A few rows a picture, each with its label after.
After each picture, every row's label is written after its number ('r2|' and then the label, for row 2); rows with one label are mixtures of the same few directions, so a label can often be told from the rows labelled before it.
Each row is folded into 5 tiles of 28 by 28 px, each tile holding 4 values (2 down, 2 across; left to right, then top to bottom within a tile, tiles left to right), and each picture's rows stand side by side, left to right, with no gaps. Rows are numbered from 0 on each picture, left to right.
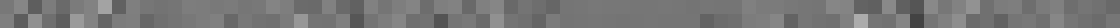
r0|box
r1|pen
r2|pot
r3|pot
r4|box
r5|pen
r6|pot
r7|pot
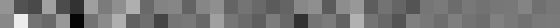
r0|pot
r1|pot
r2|pot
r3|box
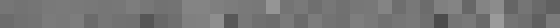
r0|pen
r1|pen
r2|box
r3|pot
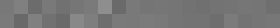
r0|box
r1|pen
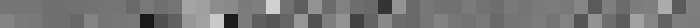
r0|pen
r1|pen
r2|box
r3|pot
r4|box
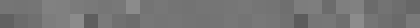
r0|pen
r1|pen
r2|pot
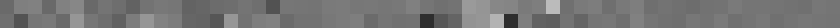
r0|pot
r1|pen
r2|pen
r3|pen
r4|pot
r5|box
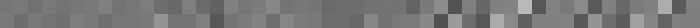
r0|box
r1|pot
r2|pen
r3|box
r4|box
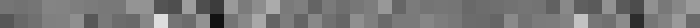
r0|pen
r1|pot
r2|box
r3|pen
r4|pot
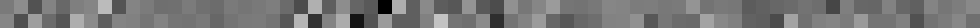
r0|box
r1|pot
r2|box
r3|pot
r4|pen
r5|pen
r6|pot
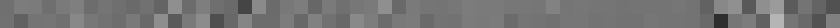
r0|pot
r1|box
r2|box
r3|pen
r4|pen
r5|pot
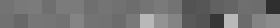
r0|pot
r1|pen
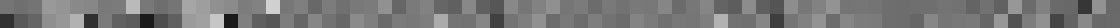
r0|pen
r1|pen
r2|box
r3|pot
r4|box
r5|pot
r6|pen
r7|box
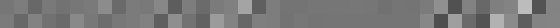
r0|box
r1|box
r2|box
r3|box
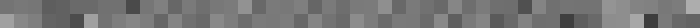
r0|pen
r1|box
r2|box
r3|box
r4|pen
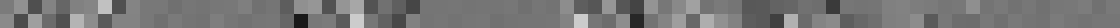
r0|box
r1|box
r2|pot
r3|box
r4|pot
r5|pen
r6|pen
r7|box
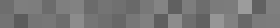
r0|pot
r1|box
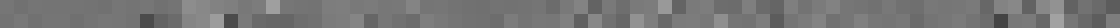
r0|box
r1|pen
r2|pen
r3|pen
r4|box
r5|pot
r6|pot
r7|pot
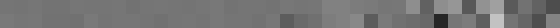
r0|pen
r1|pot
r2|pen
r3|pot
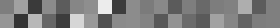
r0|box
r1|box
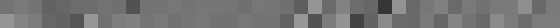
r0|pen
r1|box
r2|box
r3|box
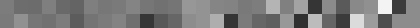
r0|pot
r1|pen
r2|box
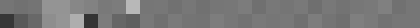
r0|pen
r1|box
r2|box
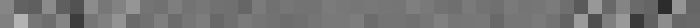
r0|pot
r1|box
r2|pen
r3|pot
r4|box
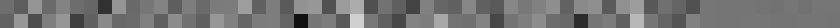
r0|box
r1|box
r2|pot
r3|pot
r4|pot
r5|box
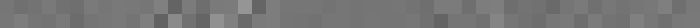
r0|pot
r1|box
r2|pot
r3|pot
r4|box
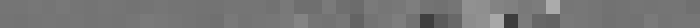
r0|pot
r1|pen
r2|pot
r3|pen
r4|pen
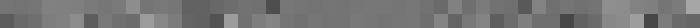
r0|pen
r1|pen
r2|box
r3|box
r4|pen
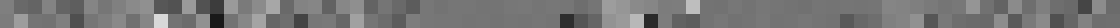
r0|pot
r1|pot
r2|pot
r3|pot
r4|pen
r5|box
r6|pen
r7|box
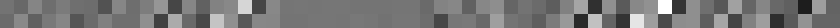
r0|box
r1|box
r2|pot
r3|pot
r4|box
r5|box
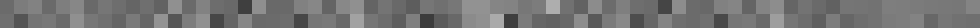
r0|pot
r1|box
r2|pot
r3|pen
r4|box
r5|pot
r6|pen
